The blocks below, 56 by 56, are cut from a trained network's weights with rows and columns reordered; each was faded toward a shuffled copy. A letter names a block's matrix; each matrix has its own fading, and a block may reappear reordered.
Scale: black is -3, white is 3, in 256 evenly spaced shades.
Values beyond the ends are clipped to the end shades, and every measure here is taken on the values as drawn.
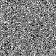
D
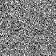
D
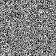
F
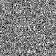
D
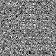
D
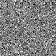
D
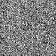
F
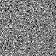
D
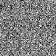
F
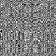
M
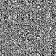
F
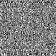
F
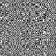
M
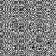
M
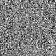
F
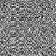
M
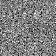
D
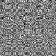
M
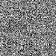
F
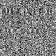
F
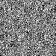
F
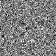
D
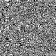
D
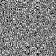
D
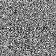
F
